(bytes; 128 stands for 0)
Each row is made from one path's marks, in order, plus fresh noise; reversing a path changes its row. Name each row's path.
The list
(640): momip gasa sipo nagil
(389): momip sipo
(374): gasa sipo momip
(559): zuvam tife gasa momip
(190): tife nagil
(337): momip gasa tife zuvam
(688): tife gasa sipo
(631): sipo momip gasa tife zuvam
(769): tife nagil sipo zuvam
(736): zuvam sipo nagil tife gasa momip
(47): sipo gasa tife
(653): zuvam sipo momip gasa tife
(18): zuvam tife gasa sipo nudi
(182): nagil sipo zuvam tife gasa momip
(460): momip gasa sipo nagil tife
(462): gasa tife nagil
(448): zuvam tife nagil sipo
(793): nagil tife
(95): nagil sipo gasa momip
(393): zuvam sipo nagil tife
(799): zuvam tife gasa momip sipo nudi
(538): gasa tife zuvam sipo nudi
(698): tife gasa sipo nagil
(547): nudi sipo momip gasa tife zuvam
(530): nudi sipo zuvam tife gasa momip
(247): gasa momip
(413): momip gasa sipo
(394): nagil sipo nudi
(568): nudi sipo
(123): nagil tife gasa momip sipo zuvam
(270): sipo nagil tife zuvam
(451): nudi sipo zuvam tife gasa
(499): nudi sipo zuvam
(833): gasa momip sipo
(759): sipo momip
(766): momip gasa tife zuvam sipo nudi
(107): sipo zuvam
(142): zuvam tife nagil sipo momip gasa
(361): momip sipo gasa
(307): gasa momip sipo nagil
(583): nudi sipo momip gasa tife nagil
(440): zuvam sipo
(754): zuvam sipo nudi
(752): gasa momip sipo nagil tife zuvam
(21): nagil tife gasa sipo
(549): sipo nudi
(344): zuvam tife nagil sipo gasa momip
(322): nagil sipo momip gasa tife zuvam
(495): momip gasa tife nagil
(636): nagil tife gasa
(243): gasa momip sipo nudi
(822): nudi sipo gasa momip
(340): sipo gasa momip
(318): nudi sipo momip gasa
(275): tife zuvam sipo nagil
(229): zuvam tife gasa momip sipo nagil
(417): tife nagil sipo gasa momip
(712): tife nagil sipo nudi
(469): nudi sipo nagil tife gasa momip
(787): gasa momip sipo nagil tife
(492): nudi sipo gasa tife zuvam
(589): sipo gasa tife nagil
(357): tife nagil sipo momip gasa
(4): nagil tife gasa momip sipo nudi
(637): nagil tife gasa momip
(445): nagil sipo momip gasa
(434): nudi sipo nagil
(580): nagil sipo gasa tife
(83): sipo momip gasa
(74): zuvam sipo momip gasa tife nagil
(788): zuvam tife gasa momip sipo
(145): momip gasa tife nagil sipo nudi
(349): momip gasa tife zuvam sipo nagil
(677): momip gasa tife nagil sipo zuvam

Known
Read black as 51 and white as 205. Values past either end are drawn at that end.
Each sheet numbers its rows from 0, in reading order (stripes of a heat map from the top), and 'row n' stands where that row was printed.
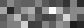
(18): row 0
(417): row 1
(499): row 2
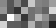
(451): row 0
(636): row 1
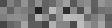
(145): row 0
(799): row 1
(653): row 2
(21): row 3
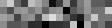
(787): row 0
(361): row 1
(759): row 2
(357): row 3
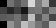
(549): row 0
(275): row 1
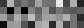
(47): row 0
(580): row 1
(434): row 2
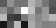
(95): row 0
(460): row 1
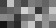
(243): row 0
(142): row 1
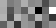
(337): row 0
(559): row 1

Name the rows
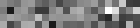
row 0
(74)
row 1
(83)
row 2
(677)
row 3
(637)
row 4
(374)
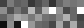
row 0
(754)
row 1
(769)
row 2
(182)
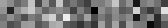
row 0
(736)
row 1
(413)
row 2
(318)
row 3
(589)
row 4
(698)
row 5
(833)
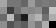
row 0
(469)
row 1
(445)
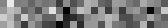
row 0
(793)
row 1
(123)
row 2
(340)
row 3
(393)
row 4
(752)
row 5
(229)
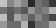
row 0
(349)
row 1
(712)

